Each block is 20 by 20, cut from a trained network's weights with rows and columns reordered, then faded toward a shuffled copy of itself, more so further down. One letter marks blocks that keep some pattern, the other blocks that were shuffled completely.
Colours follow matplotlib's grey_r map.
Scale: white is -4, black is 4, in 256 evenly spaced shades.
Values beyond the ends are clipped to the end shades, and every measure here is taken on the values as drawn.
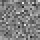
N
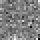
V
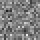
V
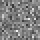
N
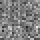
V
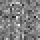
V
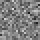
N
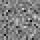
N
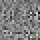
V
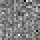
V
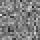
V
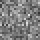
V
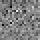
V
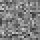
V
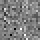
V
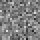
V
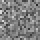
N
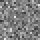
N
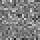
V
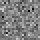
V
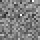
V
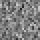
V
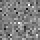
N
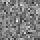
N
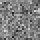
N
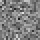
V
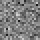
V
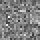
V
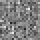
V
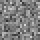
V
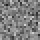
N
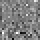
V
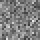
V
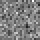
N
